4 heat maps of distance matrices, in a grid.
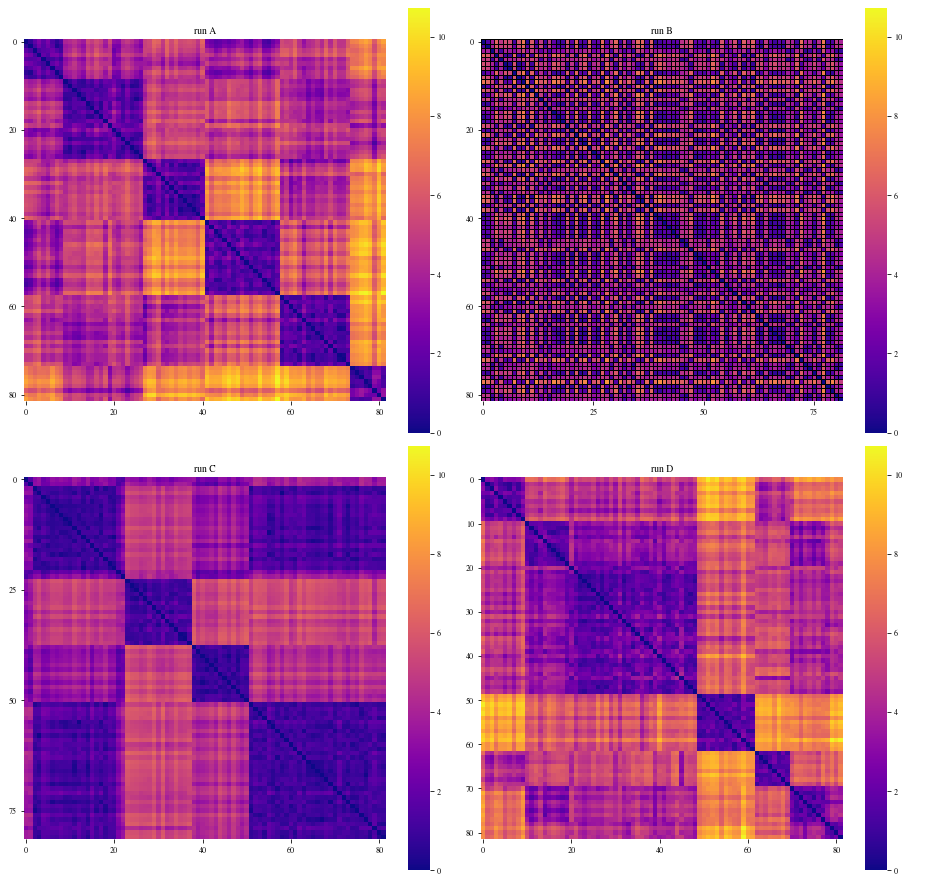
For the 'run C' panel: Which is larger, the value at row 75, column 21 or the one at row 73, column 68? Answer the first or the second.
the first
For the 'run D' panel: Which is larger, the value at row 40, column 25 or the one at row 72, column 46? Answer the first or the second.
the second
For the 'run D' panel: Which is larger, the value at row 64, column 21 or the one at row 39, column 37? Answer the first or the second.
the first
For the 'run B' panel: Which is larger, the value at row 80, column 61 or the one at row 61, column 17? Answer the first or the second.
the second
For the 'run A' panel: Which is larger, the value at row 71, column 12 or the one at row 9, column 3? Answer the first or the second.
the second
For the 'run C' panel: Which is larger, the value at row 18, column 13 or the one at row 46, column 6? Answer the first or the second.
the second
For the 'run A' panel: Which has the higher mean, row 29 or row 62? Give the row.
29
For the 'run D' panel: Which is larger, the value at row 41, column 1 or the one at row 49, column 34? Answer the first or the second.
the second
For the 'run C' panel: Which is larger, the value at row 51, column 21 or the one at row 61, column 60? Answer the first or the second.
the first
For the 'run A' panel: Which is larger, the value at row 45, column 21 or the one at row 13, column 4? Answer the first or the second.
the first
